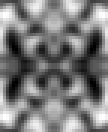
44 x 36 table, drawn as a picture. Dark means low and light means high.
Its left and right halves mirror each other, and so do its top and bottom. There are no lone odd cells. No seam splits the table. No overall slope runs across the table.
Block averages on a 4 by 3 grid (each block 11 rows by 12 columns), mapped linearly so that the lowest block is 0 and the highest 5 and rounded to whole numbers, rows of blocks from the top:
555 / 000 / 000 / 555
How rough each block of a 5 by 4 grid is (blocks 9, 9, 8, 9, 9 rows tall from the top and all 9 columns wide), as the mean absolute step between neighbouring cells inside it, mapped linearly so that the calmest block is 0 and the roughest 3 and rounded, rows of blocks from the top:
2112
3223
0110
3223
2112
